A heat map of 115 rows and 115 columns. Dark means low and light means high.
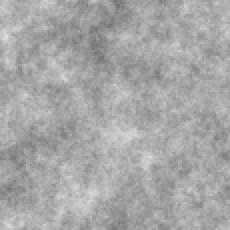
No overall slope runs across the table. The ninth with the lowest average is the top middle. The field is mottled with small blotches. Neither half mirrors the other. There are no regular stripes. The values follow a bell shape.
